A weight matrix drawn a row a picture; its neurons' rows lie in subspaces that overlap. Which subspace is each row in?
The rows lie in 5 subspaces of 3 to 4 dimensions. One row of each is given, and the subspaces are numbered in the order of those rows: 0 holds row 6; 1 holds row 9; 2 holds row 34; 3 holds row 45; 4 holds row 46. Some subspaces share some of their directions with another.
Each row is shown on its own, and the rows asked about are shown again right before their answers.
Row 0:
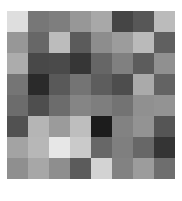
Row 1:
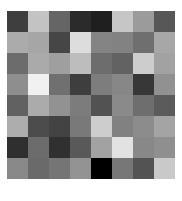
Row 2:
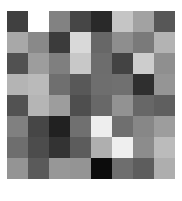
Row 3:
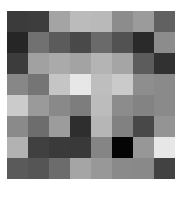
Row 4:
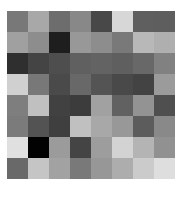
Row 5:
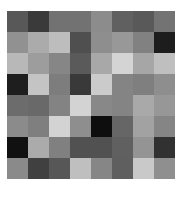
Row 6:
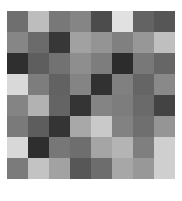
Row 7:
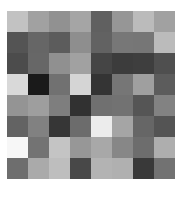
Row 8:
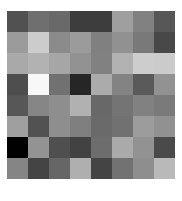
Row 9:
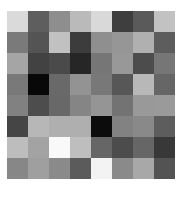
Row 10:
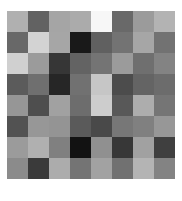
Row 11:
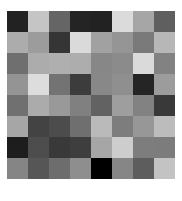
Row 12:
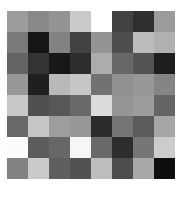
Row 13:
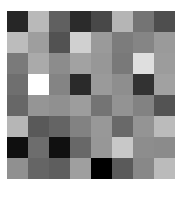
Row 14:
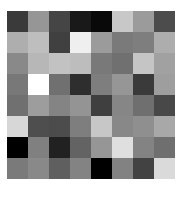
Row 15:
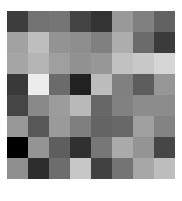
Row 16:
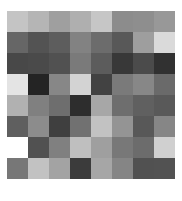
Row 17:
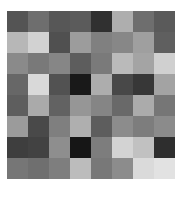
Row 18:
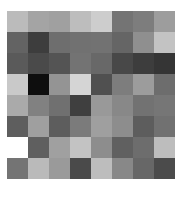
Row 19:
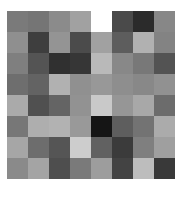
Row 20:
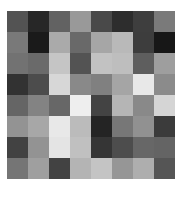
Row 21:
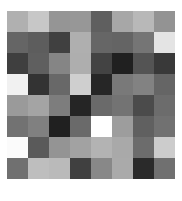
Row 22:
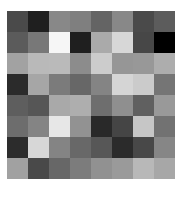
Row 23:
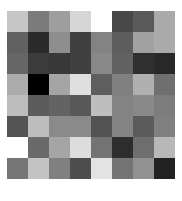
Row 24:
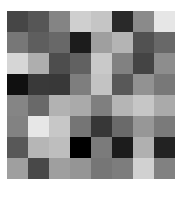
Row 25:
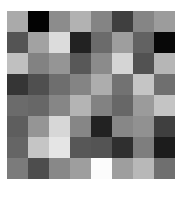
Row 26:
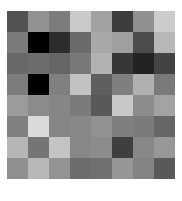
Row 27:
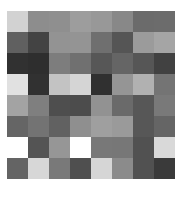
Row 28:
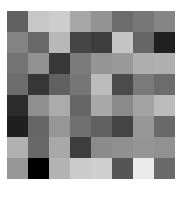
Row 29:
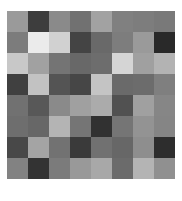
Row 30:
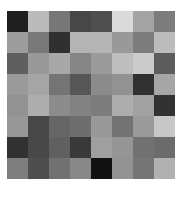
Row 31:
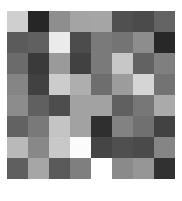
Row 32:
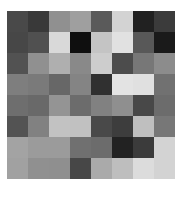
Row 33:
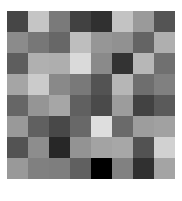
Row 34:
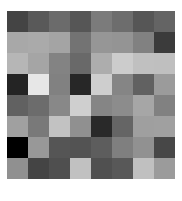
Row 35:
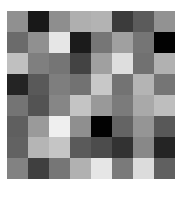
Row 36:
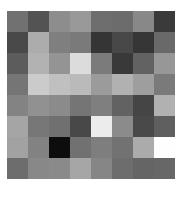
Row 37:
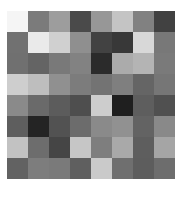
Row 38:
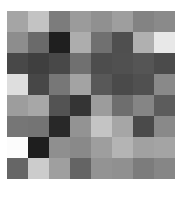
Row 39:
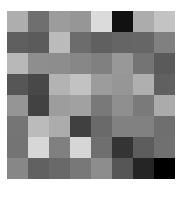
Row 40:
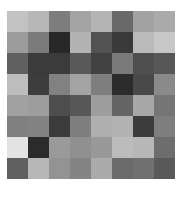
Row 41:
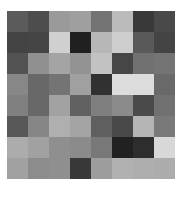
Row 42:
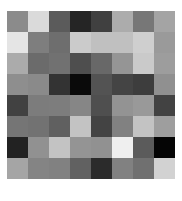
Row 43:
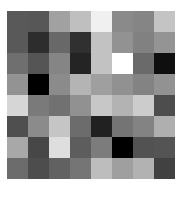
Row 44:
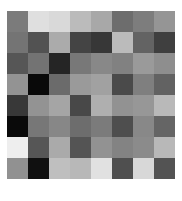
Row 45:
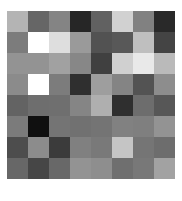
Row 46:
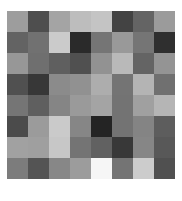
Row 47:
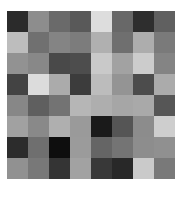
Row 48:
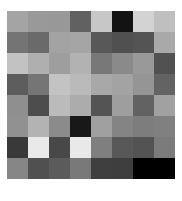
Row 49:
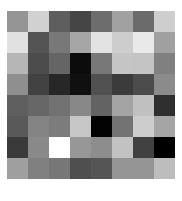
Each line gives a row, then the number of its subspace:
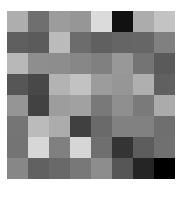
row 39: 0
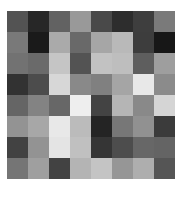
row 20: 3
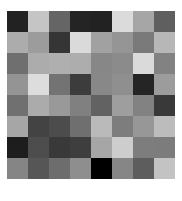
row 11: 1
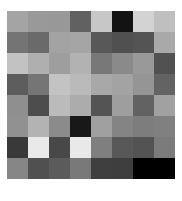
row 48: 0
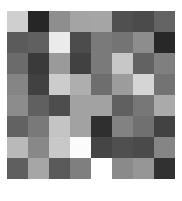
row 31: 3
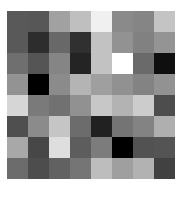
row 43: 1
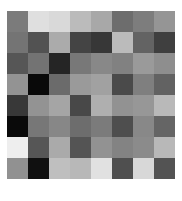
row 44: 4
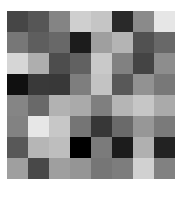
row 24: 3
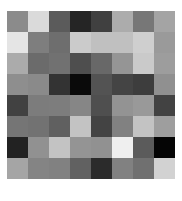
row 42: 1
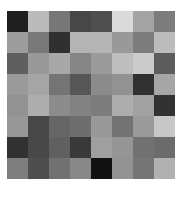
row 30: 1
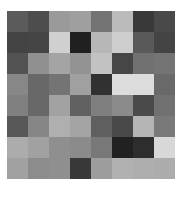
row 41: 0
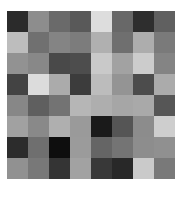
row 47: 2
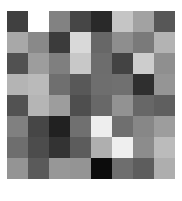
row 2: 4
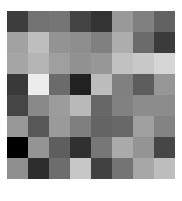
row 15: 4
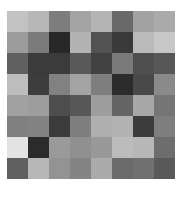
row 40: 0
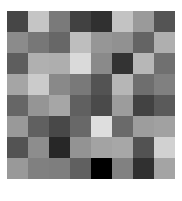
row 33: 0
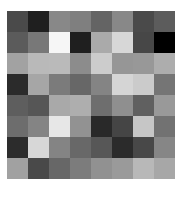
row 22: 0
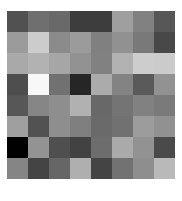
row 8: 3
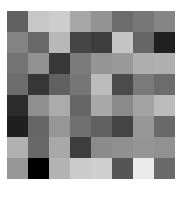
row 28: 4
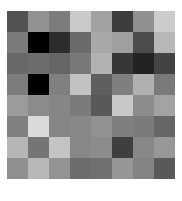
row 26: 3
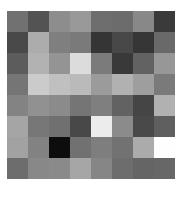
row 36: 1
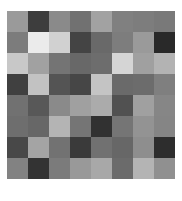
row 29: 3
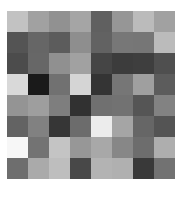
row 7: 2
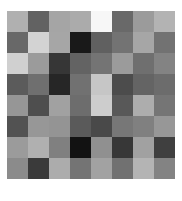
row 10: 3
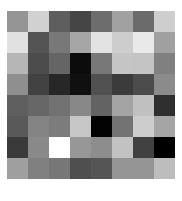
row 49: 1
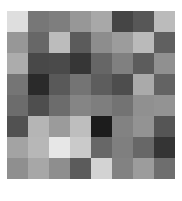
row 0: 1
